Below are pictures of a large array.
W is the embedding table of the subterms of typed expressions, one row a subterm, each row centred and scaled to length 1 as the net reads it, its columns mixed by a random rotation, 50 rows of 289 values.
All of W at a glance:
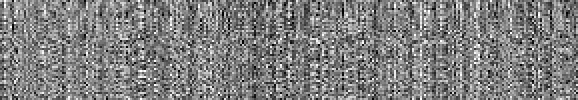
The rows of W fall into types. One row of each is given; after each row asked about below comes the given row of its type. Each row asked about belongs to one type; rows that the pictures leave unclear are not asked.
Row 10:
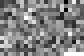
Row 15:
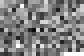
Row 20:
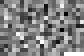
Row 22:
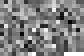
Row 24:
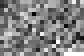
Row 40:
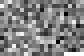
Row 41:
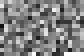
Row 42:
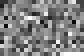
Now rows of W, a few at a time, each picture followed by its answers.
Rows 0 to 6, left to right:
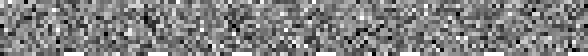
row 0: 41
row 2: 24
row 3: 22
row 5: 40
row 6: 40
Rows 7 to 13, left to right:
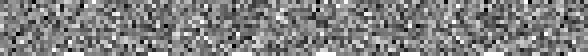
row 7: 42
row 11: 40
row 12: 10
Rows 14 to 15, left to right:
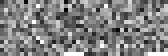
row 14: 10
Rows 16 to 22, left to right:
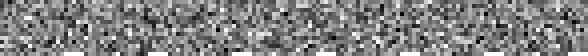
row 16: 10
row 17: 41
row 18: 41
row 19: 24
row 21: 40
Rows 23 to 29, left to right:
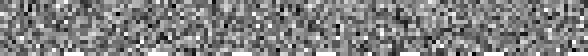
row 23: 20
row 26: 20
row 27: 41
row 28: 15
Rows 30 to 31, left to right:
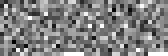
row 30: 42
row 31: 20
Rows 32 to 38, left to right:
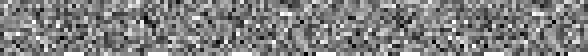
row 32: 40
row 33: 24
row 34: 10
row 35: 22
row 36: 24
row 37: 40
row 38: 22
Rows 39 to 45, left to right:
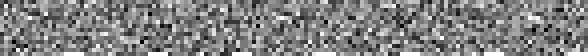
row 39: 42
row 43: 24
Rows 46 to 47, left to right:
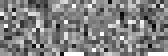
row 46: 22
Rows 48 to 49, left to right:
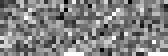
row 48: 10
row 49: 10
